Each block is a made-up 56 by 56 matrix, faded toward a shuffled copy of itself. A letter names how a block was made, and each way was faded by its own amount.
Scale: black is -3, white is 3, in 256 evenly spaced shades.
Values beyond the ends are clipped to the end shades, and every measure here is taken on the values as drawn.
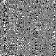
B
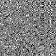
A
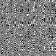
B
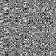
A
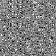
A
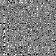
B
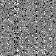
B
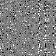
B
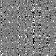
B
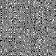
B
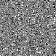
A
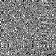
A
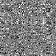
A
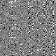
B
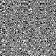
A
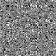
A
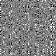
B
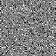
A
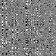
B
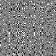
B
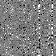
B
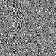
A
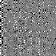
B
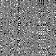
B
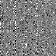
B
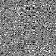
A
